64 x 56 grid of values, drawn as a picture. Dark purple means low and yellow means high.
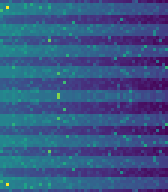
Mirror symmetry: top to bottom. Average level on the scale: 30%. Slope: up to the left. Histogram: bell-shaped. Stripes: horizontal, repeating 9 times.
